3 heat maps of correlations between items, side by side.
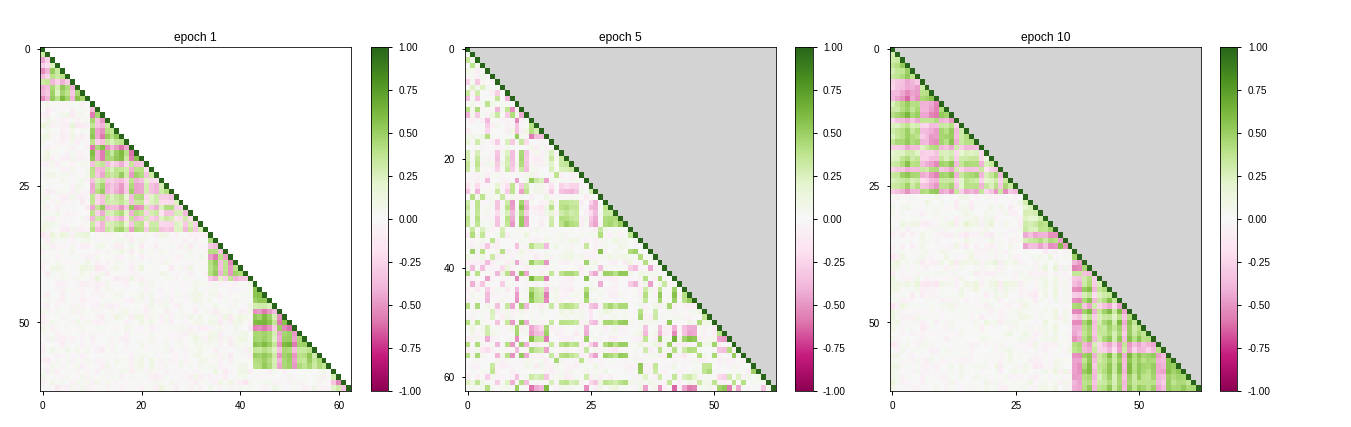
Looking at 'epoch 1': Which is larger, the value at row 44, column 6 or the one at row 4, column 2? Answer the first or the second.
the second
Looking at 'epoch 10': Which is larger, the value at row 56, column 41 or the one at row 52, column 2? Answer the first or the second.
the second
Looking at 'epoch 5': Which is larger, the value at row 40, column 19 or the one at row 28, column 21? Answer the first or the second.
the second
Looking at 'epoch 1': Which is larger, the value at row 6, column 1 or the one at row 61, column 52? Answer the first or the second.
the first
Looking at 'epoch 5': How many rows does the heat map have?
63
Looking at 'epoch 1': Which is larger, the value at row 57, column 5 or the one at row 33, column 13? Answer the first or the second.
the second
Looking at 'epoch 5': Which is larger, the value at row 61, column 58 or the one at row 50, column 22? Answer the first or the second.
the second
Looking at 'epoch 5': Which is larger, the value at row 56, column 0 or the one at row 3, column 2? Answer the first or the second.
the first
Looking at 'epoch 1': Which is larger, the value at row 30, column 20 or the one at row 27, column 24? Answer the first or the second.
the first
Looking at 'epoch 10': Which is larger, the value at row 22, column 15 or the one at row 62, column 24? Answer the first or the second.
the second
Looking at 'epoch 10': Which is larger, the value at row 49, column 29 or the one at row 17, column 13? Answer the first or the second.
the first
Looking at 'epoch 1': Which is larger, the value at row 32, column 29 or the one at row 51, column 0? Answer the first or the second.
the second
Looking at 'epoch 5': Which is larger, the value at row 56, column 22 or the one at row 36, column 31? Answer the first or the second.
the first
